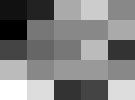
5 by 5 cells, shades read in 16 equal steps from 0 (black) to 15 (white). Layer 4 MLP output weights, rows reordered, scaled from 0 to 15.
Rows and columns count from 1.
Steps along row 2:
up up same up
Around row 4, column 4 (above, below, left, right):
11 4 9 8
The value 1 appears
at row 1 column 1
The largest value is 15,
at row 5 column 1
